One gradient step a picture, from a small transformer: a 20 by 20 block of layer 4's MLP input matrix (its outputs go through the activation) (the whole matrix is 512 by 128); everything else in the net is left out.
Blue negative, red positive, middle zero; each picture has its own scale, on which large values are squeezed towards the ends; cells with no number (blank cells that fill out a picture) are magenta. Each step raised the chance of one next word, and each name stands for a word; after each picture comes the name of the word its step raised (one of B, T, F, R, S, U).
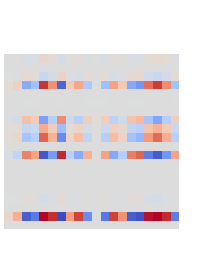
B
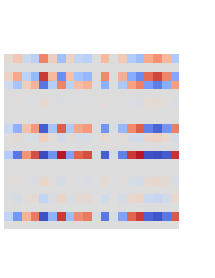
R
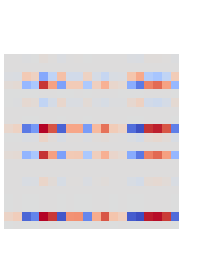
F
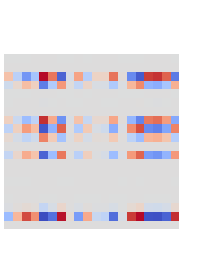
R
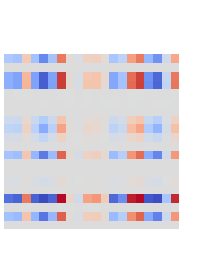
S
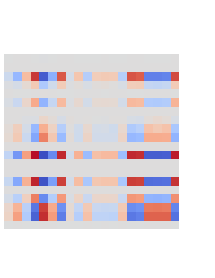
S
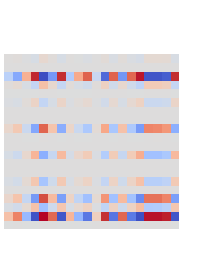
F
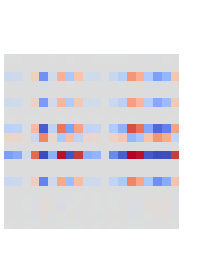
S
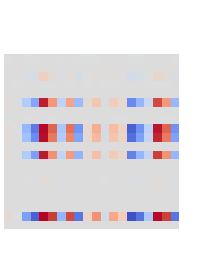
B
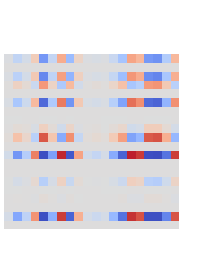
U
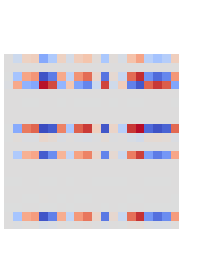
U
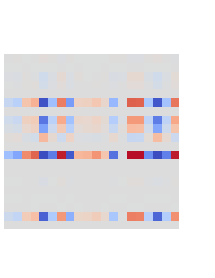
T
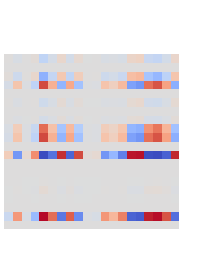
B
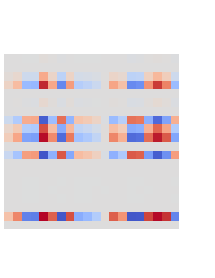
B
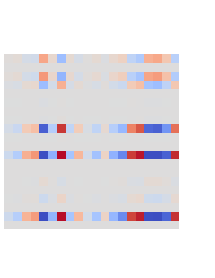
R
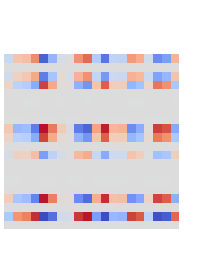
U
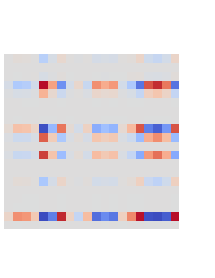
U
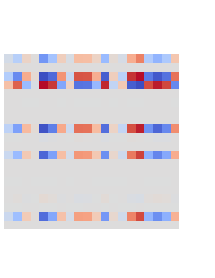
U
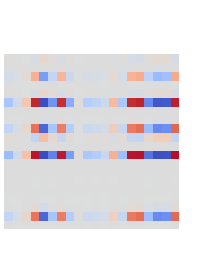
T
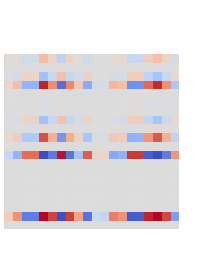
B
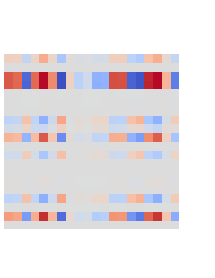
B
